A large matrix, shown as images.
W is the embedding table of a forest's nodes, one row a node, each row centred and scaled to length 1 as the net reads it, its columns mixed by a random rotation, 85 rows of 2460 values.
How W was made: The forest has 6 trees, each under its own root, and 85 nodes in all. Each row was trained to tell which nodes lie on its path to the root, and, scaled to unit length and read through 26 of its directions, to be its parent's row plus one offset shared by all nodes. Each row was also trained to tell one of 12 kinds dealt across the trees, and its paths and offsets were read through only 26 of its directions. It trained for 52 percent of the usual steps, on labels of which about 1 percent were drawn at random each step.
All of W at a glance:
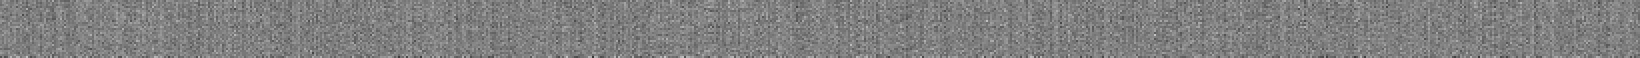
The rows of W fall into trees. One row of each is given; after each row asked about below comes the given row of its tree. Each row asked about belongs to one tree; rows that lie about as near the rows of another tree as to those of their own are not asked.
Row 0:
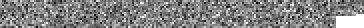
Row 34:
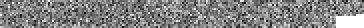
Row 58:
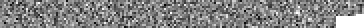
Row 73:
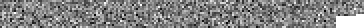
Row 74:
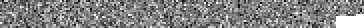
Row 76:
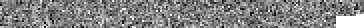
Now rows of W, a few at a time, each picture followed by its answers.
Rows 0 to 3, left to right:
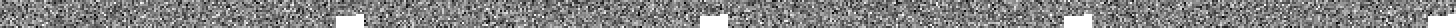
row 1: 76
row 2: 76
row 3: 58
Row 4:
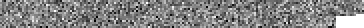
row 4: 0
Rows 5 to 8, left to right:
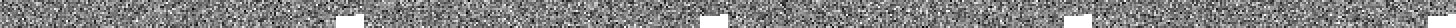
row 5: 0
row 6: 73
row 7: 58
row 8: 0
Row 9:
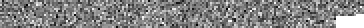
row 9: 0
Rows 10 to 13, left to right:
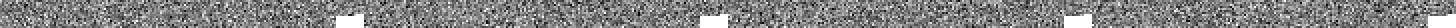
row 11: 76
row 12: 73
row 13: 73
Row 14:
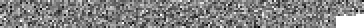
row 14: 34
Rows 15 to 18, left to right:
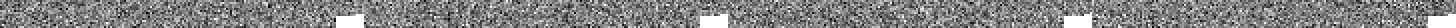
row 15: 58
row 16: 0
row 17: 58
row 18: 0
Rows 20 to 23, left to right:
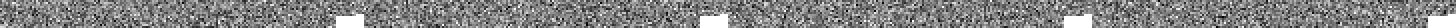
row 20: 73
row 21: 0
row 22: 0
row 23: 58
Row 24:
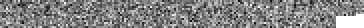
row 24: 58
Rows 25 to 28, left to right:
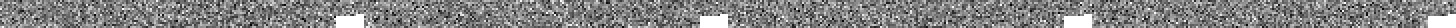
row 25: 73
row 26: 73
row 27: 73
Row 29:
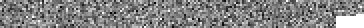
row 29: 0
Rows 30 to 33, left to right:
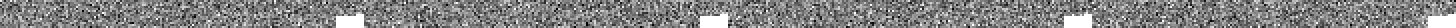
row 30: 0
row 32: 76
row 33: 34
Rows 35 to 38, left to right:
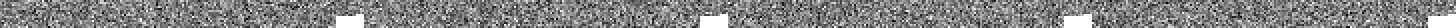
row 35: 73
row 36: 58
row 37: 34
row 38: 74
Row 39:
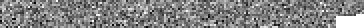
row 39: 73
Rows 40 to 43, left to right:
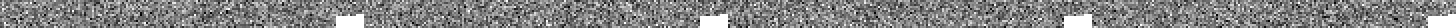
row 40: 73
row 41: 58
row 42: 76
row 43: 73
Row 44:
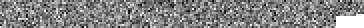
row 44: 76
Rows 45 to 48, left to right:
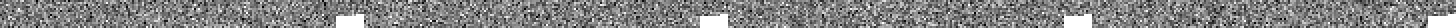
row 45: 76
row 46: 0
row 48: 58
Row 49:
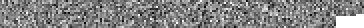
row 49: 58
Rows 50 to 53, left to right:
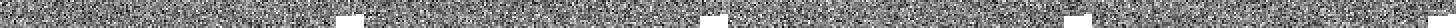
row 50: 34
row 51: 76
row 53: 0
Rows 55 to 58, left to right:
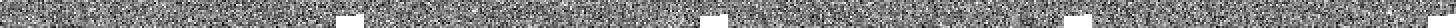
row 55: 0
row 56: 58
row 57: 73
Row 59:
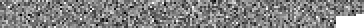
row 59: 58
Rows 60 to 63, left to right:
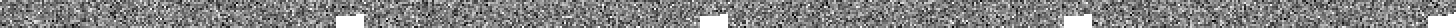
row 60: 0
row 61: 34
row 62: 34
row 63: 58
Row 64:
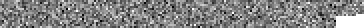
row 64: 58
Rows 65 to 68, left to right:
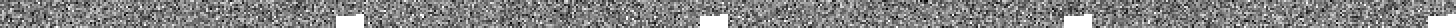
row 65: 73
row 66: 76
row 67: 76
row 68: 73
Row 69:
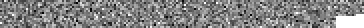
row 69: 74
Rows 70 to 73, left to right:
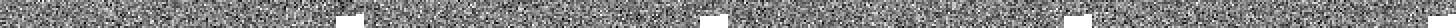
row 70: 58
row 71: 0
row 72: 73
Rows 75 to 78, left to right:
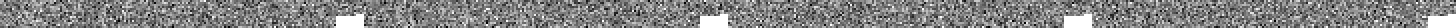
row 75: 0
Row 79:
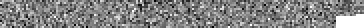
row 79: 76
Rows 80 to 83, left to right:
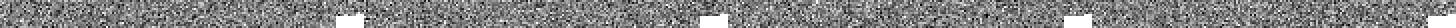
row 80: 34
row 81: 0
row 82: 58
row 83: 73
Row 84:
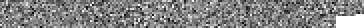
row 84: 73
